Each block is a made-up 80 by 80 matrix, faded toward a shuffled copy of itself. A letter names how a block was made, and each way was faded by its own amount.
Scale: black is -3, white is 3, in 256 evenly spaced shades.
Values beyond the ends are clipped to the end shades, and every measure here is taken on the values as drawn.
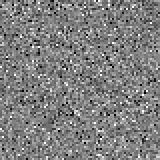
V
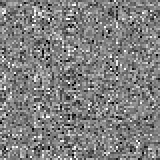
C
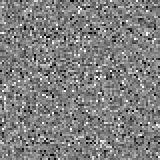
V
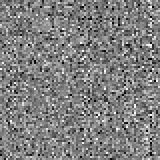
C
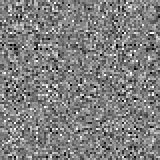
C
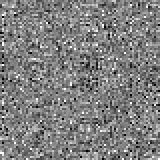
C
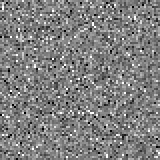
V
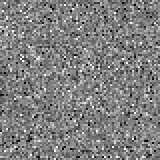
V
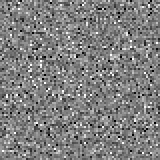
V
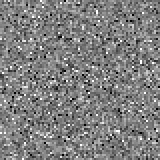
V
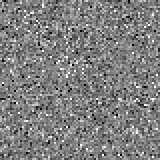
V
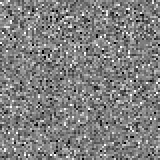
V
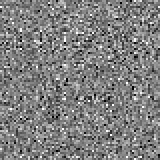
C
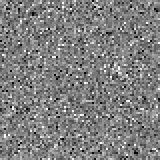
V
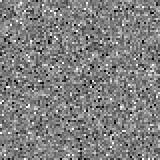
V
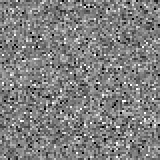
V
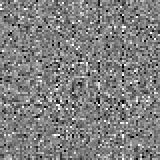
C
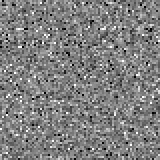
V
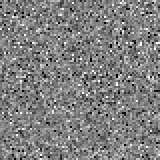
V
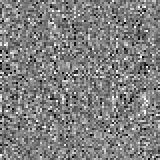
C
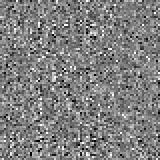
C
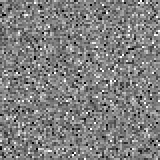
V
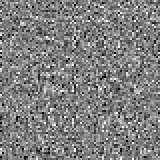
C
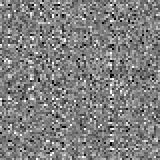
C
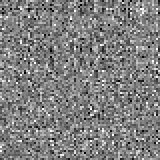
C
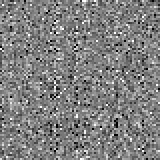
C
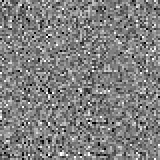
C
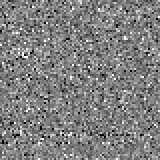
V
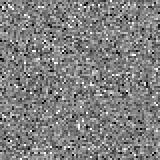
V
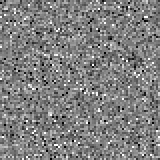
V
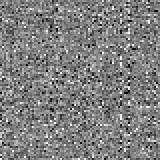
C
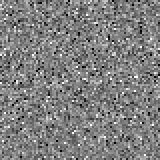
V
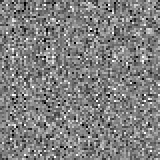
C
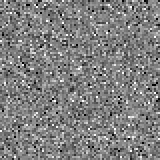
V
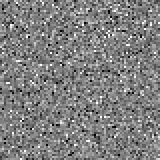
V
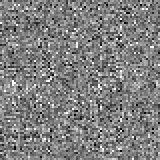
C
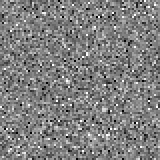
V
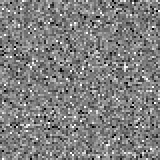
V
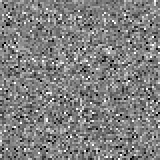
V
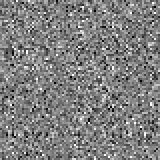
C
